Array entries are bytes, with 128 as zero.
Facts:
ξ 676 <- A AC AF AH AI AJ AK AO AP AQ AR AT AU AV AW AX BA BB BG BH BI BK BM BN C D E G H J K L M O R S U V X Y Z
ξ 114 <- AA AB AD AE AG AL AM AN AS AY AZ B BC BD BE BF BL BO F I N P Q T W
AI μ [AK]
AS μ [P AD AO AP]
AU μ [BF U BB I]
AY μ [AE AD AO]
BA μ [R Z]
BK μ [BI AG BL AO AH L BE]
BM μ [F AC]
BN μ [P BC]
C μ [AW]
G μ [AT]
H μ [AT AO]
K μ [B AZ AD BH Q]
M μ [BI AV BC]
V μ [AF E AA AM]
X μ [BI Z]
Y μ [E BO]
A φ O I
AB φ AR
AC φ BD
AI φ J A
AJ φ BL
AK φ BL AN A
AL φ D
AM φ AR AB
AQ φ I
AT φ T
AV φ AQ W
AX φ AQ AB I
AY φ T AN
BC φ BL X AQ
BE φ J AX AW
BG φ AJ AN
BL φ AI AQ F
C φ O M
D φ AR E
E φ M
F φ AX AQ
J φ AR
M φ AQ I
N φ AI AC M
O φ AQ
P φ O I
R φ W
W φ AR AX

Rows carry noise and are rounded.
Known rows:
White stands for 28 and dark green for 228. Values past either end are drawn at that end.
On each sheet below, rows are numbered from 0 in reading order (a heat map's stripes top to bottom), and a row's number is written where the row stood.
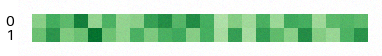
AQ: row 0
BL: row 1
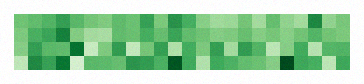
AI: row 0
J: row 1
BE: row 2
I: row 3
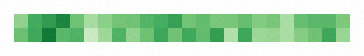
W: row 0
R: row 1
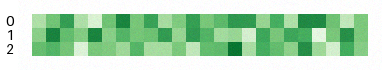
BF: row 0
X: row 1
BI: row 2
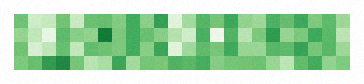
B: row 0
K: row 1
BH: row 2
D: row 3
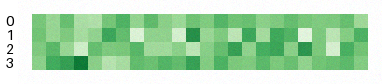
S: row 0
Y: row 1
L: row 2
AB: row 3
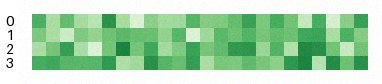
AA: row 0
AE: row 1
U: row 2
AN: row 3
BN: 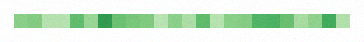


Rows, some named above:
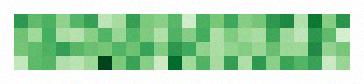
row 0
T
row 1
BM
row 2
AI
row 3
AU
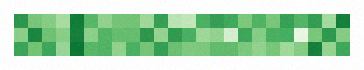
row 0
AT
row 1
X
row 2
BG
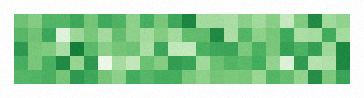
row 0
C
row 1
Z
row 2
AT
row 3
E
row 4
AJ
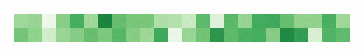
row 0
AS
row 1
AO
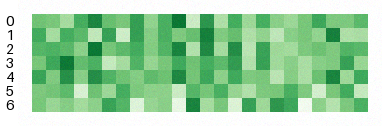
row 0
P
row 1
AC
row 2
BC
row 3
R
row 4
AK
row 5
BA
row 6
V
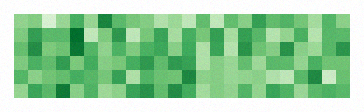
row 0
H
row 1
BE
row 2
BL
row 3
O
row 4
N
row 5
AQ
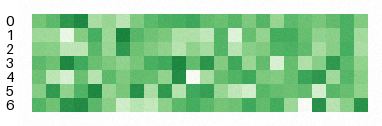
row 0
AW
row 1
AS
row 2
BN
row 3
F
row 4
AD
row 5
M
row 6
AM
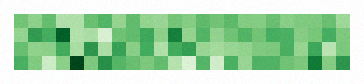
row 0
S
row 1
AR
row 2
BD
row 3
AY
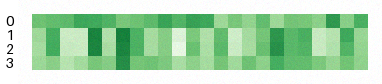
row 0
A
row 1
BK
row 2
BK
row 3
G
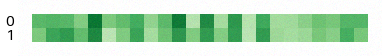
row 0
BC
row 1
AV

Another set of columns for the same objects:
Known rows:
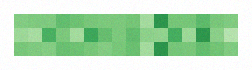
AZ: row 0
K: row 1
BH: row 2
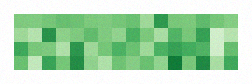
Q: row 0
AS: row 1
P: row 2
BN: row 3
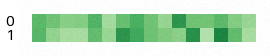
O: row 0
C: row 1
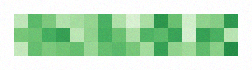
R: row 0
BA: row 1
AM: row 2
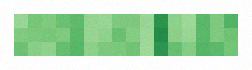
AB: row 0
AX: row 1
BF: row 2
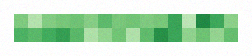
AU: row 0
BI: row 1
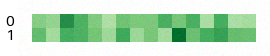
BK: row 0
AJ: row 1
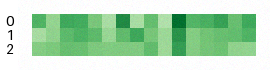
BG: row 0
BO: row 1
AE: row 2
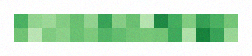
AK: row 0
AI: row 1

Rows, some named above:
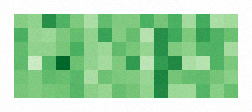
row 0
BK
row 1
AK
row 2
I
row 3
T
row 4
BL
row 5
J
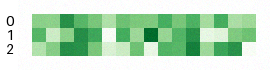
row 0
BK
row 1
AT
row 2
X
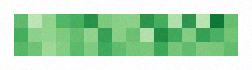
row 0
BD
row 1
AK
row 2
N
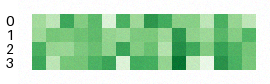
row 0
H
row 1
AB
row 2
AK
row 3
AW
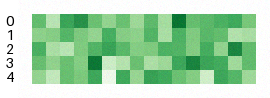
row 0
AN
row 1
AD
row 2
AC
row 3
BC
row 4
G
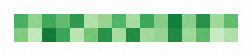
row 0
M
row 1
AY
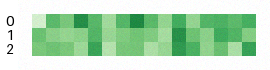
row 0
E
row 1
F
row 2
AV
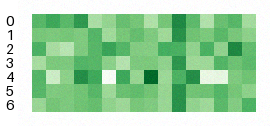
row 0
Z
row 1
AQ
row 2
AC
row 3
AR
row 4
AT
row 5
A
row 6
AB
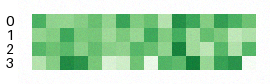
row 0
AK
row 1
AO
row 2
BE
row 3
X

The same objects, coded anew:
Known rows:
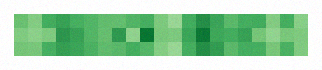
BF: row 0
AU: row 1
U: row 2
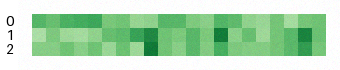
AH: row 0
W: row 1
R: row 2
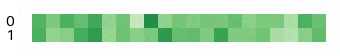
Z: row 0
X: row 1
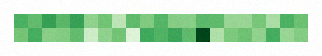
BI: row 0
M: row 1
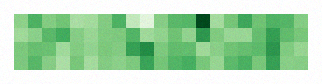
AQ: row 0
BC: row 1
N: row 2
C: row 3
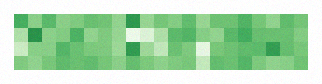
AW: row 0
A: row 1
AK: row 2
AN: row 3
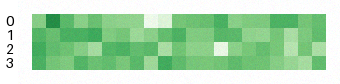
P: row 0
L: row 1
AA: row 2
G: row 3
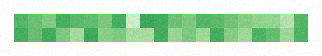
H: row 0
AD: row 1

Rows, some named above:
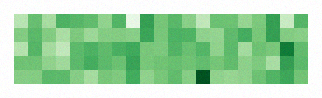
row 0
AY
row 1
C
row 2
AB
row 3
AR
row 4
AV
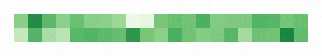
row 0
P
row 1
J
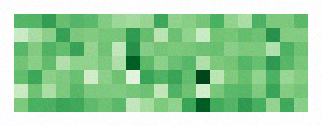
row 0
AO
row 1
AJ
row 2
Z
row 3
AC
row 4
M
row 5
AI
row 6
I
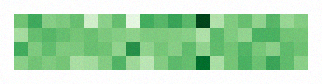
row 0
M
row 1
AT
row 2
AW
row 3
O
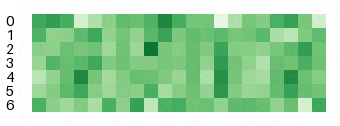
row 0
E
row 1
BA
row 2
R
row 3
BE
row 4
BL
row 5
BC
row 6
K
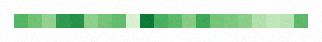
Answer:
BK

